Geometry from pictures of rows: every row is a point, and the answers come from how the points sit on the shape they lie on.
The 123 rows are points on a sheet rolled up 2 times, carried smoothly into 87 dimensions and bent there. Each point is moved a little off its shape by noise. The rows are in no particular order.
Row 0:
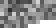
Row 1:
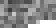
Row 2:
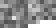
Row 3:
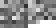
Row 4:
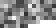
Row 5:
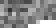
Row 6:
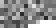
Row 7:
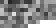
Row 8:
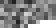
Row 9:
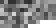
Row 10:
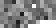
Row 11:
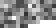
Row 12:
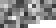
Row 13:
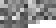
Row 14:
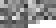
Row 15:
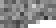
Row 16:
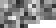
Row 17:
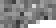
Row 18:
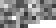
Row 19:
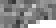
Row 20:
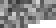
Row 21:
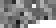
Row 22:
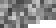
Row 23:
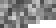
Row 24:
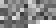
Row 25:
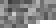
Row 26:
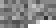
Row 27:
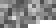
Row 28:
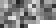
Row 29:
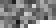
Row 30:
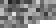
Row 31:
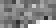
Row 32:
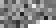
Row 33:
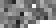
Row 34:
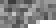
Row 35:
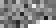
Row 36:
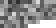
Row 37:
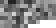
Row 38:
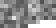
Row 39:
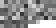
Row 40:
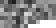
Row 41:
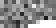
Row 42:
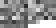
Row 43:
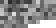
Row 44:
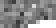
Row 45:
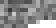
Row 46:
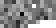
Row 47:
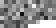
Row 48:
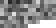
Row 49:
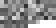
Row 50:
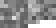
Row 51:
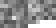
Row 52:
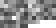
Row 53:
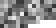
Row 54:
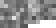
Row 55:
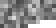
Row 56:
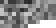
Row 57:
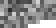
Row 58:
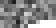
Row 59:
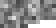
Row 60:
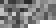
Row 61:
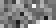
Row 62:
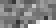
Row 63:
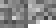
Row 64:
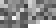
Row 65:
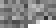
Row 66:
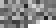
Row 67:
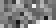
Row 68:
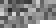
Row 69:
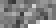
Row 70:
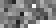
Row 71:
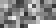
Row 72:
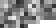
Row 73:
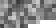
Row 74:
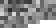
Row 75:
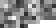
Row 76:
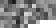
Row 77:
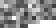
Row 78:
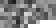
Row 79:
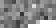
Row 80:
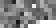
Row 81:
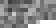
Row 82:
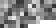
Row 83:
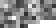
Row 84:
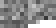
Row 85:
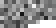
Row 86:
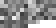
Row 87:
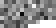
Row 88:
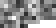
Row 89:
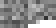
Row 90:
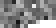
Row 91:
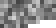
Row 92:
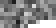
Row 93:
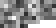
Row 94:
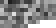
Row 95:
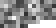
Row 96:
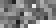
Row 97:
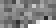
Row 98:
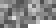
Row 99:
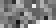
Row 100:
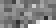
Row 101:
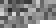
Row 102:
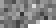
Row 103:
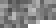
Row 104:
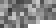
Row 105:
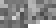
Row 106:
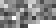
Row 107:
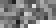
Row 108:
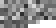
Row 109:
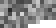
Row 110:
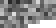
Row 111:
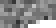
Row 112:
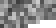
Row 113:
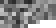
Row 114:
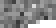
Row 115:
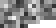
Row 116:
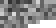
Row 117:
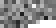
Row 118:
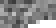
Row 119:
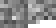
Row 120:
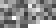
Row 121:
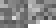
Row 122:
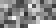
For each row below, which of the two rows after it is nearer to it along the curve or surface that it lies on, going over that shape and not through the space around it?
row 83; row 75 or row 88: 75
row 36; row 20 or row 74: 20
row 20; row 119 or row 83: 119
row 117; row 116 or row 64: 64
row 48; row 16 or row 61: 61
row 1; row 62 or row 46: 62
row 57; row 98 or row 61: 98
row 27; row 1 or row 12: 1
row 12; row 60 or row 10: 10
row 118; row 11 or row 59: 59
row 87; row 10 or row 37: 10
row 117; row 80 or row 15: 80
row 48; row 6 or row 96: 96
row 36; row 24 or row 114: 114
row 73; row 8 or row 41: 8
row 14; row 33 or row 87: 87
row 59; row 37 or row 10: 37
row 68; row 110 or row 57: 57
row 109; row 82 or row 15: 15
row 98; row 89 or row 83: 89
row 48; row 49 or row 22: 22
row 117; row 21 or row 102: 21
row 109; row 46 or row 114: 114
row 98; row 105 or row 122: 105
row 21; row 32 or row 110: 32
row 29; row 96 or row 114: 96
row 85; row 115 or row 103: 115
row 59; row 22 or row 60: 22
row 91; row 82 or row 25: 25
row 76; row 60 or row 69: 60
